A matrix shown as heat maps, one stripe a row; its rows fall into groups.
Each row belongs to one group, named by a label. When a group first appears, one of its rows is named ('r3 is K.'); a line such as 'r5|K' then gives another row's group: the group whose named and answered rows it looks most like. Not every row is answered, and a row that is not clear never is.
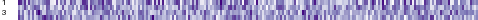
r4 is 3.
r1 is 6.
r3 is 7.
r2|6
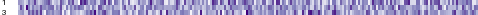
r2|3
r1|6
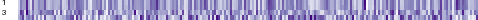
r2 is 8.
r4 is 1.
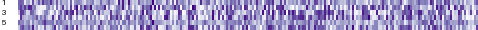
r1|3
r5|3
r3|1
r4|1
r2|6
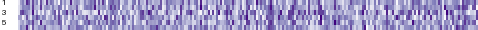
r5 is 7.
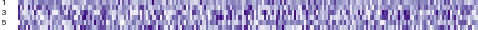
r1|3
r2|7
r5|8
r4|6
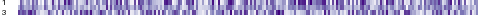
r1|1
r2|1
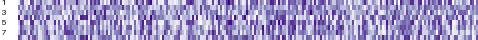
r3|8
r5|1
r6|1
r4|6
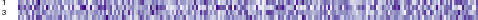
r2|6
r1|8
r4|7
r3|8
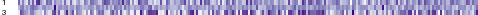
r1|7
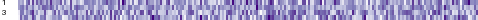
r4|8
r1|7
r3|1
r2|3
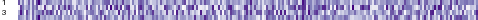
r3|3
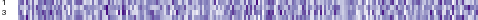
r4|3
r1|3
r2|7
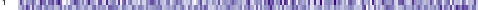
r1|3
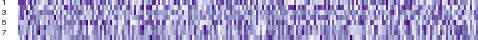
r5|6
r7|8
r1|6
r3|3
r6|8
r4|1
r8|8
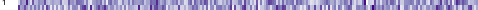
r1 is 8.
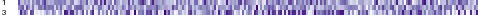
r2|3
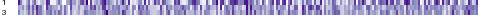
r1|6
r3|7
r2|7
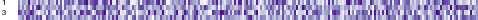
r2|7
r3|6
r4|7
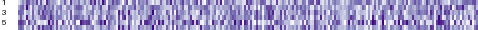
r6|3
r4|3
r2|3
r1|7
